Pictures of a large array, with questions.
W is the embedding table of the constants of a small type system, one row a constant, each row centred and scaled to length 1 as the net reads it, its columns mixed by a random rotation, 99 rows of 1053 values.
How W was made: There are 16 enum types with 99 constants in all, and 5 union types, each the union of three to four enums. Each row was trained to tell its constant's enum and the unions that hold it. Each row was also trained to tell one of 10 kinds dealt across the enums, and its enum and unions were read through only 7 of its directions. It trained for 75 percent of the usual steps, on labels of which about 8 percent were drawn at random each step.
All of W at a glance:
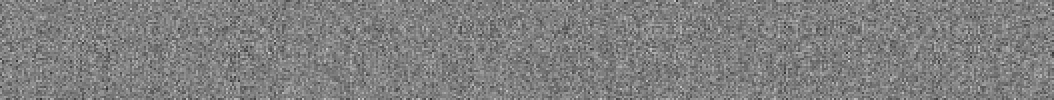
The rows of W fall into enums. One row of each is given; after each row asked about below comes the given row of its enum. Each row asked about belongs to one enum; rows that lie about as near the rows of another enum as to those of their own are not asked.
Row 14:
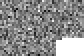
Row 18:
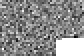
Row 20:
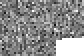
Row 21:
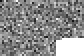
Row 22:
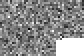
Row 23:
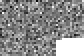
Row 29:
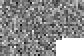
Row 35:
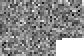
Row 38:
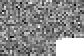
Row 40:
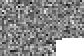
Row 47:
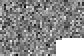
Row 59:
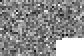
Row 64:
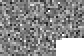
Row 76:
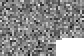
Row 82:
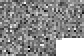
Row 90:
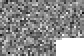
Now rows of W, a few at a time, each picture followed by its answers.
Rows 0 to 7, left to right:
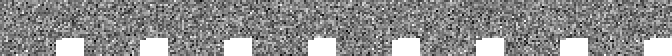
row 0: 76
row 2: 40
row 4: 22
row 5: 59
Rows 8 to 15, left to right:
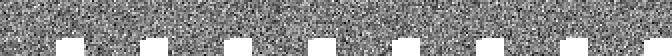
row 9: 40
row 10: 38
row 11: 64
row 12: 59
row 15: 47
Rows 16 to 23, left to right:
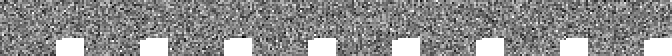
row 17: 76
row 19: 64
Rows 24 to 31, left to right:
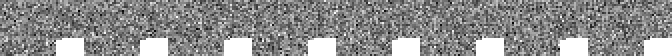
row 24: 76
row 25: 23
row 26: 22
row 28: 29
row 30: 59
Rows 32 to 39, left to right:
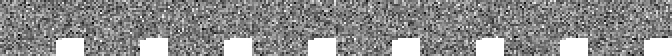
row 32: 22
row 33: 59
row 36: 35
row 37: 38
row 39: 82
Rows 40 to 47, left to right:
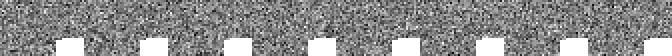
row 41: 59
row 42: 18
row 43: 82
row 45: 29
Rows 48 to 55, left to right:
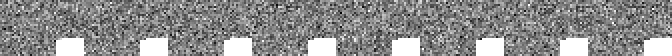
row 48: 90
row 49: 23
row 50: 23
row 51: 47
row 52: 20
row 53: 20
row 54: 76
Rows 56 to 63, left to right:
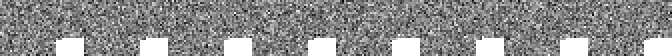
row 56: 76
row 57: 29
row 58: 21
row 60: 90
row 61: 29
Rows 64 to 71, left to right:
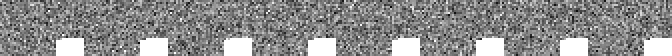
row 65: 47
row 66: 90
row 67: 18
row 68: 90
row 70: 21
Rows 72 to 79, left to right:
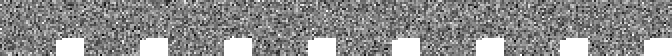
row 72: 22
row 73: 22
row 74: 21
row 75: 40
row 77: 90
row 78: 76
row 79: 22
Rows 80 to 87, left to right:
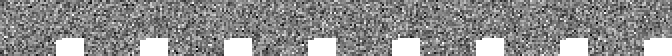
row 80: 38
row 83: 40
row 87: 59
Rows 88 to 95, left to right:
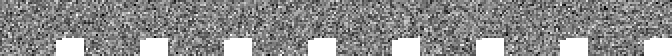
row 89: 90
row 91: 47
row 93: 64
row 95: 38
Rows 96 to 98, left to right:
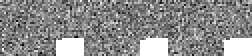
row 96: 82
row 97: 21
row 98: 40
